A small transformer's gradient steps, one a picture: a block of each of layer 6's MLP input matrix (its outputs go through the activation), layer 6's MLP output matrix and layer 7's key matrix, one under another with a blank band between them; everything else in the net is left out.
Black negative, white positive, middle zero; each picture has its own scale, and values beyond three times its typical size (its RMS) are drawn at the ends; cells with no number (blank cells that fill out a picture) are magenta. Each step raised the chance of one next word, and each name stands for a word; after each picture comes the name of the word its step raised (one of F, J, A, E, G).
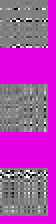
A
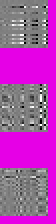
A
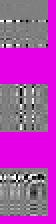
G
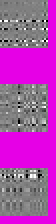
A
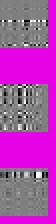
G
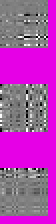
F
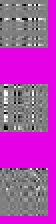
G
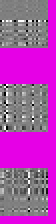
G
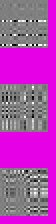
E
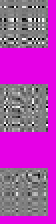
A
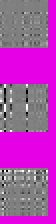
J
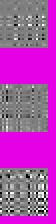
E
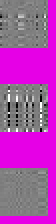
F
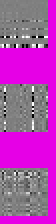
E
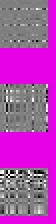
J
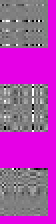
G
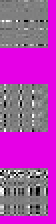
F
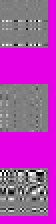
F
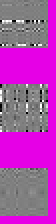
J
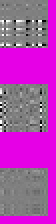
A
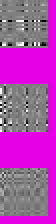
A
